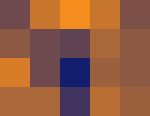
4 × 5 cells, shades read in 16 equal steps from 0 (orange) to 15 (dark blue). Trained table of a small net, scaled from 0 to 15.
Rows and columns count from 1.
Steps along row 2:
up up down up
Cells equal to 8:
1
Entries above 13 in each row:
0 0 1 0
